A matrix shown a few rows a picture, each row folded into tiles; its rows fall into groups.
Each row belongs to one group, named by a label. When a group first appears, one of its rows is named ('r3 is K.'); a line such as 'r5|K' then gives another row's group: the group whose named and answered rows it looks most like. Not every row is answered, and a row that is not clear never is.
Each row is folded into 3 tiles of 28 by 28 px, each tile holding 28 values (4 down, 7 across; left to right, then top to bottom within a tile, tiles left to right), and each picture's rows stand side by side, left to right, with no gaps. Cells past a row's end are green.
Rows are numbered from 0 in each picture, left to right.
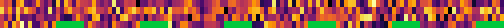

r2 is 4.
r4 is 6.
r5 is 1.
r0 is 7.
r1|1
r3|7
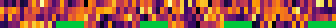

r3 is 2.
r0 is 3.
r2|1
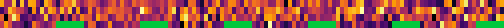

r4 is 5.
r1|2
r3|2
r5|3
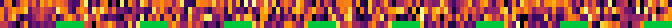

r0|5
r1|7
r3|1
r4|1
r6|5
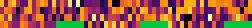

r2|5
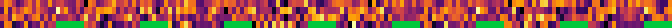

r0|2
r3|3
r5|2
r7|5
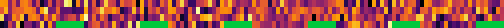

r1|7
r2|6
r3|1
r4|7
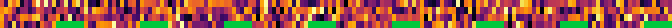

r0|6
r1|7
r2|5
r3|1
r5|7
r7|1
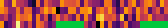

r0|4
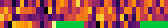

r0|7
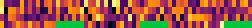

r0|7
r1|1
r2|6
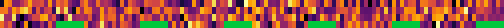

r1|4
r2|3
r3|6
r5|2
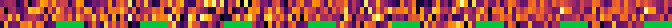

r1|3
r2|6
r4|1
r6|2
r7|2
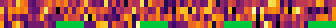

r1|7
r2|3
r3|5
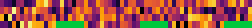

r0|3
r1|4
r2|6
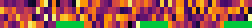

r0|3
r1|6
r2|1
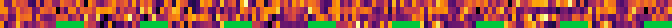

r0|4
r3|5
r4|7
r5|5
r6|6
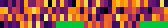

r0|3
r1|6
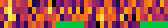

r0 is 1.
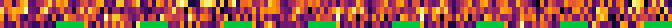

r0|5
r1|6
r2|6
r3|5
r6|4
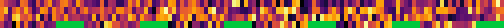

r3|3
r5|7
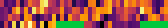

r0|3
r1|5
